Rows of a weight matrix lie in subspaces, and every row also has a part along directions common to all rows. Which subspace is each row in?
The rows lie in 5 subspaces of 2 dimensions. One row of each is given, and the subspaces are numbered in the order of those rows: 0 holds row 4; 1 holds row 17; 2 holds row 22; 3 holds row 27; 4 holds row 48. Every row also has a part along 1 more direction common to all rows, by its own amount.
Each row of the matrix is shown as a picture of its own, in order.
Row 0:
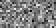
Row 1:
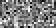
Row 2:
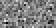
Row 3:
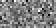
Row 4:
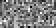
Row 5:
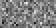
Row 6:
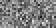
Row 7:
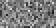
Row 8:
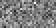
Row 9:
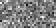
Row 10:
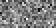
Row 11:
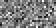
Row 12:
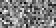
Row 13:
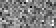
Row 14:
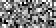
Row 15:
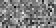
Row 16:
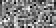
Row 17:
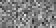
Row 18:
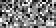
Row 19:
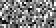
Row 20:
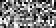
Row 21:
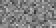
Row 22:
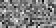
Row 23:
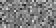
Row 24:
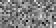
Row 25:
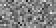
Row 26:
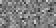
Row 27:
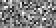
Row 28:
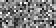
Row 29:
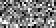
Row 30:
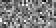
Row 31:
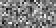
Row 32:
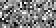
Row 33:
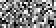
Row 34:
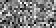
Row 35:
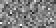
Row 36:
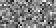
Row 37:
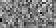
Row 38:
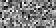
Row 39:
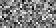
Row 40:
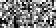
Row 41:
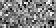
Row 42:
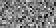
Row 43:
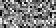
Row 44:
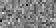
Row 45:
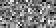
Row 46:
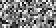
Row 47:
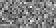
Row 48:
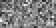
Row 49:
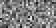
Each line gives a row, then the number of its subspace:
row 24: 1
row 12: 2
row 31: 1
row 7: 4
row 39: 3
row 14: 4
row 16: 0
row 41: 0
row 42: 2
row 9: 4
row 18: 4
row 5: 1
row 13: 2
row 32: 3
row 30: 4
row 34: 4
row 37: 4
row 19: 2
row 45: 3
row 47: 2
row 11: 2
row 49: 4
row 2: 0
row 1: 0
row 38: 3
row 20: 0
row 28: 2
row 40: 0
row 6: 1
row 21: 1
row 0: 1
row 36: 3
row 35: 4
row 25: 3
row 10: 3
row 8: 3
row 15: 2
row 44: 4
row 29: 2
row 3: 3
